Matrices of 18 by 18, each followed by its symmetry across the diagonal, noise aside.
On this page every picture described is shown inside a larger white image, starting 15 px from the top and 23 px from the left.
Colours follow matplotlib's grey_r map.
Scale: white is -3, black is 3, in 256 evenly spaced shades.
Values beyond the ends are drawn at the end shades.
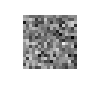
neither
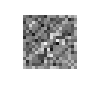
symmetric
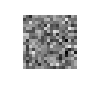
neither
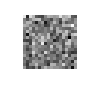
neither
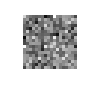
symmetric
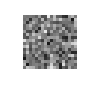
symmetric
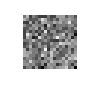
symmetric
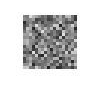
antisymmetric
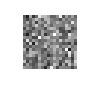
neither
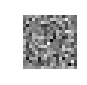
antisymmetric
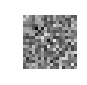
symmetric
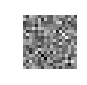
antisymmetric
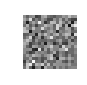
antisymmetric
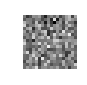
neither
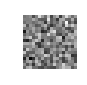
antisymmetric
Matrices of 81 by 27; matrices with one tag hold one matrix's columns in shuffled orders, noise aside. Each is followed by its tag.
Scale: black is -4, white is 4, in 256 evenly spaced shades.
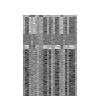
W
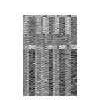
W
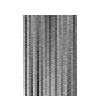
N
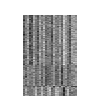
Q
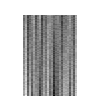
N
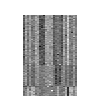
Q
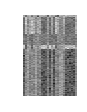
W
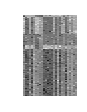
W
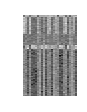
W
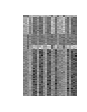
W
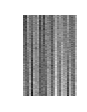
N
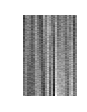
N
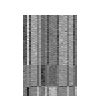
Q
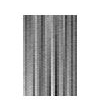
N
